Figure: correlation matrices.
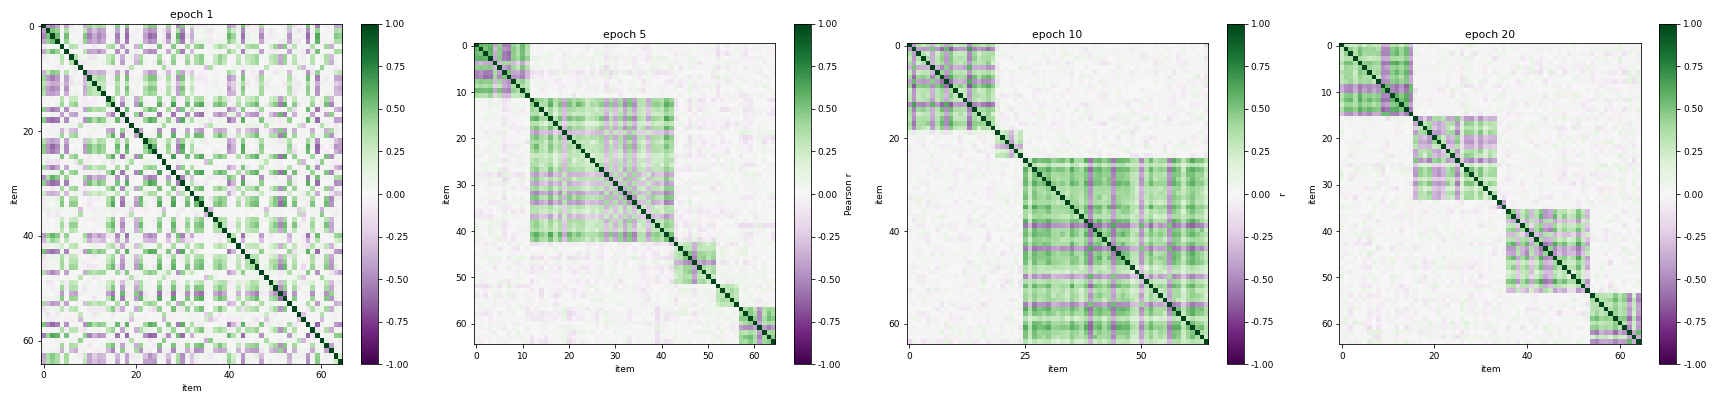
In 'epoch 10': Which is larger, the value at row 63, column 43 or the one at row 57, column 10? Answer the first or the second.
the first
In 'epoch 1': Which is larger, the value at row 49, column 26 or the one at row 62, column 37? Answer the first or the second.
the first
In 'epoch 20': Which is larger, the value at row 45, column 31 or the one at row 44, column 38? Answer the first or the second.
the second
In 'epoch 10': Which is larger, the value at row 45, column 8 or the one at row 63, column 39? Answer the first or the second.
the first
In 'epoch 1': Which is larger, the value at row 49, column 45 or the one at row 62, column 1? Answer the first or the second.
the first
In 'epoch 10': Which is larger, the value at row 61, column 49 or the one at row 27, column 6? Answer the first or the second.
the first
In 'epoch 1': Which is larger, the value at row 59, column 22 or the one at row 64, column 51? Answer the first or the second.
the second
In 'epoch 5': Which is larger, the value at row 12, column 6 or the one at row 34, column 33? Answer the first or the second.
the first
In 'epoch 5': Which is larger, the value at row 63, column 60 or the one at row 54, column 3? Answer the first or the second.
the first
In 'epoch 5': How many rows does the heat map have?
65
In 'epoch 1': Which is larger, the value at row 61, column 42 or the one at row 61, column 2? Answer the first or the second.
the first
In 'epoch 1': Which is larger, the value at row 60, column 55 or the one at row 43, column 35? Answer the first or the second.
the first
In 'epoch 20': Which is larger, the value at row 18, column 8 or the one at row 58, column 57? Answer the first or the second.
the second
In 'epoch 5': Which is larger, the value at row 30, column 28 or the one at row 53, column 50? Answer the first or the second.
the first
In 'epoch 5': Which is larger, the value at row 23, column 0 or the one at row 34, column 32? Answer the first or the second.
the second
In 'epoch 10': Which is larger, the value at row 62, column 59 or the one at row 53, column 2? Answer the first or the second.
the first
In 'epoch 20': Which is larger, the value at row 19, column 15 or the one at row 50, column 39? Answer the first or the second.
the second
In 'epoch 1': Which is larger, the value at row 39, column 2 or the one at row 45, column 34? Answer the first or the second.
the second
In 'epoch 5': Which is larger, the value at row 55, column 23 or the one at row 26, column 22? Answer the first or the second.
the second
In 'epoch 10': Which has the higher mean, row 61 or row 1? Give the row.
61
